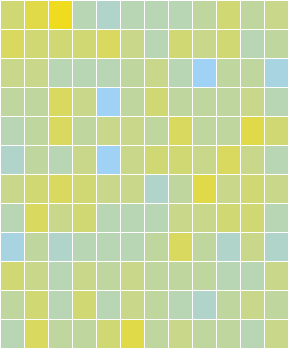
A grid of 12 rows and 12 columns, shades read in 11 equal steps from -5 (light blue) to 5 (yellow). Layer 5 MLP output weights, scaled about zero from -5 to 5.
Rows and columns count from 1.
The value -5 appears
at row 3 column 9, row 4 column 5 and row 6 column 5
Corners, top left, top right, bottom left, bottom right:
1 0 -2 0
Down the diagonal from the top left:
1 1 -2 0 0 0 -3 0 -1 -2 0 0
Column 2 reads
3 1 0 -1 -1 -1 1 2 -1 0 1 2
